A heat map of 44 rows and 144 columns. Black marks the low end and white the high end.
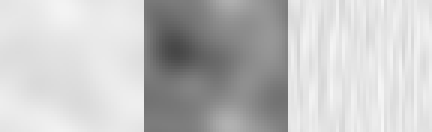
The table splits into one row of 3 panels. Panel 1,1: very high, smooth, faint in contrast. Panel 1,2: middling, smooth. Panel 1,3: very high, streaked downward, faint in contrast.
